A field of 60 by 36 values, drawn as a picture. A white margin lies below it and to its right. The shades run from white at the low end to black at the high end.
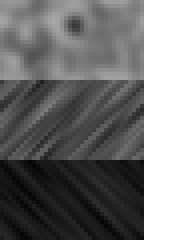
It is made of 3 by 1 panels. Panel 1,1: middling, blotchy. Panel 2,1: high, slanting up to the right. Panel 3,1: very high, slanting down to the right, faint in contrast.
